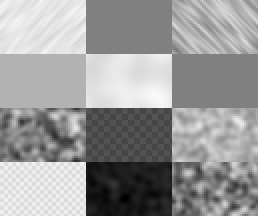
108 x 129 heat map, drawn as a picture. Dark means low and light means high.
It is made of 4 by 3 panels. Panel 1,1: very high, slanting up to the right, faint in contrast. Panel 1,2: middling, flat. Panel 1,3: high, slanting down to the right. Panel 2,1: high, flat. Panel 2,2: very high, smooth, faint in contrast. Panel 2,3: middling, flat. Panel 3,1: middling, blotchy, strong in contrast. Panel 3,2: low, checkered, faint in contrast. Panel 3,3: high, blotchy. Panel 4,1: very high, checkered, faint in contrast. Panel 4,2: very low, blotchy, faint in contrast. Panel 4,3: middling, blotchy, strong in contrast.
